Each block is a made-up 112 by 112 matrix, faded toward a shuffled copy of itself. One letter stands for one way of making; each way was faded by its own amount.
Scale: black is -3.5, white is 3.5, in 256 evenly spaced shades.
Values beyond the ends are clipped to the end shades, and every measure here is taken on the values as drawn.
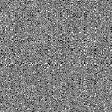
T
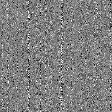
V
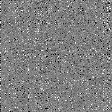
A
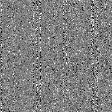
V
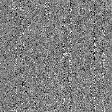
V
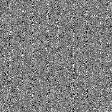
V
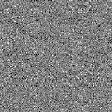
T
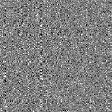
T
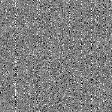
V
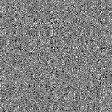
T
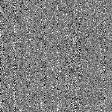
V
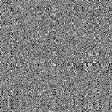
T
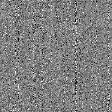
V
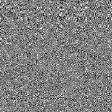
T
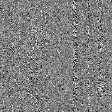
V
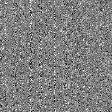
V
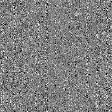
V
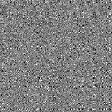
T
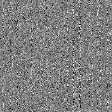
V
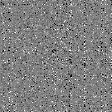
A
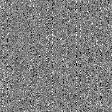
V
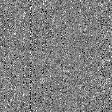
V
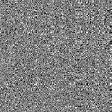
T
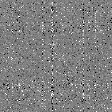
A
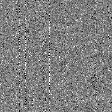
V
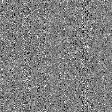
V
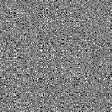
T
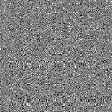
T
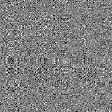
T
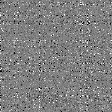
A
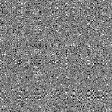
T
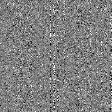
V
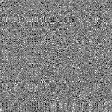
T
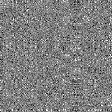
T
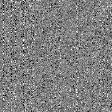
V
